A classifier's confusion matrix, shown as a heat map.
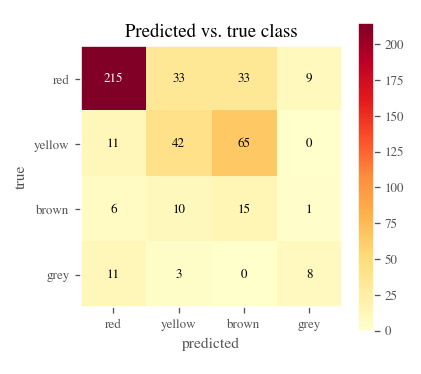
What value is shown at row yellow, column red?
11
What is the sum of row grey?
22
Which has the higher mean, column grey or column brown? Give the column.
brown
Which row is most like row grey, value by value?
brown
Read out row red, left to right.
215 33 33 9
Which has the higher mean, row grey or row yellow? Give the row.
yellow
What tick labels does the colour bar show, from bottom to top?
0, 25, 50, 75, 100, 125, 150, 175, 200
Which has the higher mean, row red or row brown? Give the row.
red
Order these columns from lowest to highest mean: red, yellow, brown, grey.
grey, yellow, brown, red
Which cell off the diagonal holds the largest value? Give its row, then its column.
yellow, brown
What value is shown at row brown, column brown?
15
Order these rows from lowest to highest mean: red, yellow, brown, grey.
grey, brown, yellow, red
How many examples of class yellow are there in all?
118
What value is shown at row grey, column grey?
8
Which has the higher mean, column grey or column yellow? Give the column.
yellow
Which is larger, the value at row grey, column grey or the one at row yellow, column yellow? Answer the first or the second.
the second
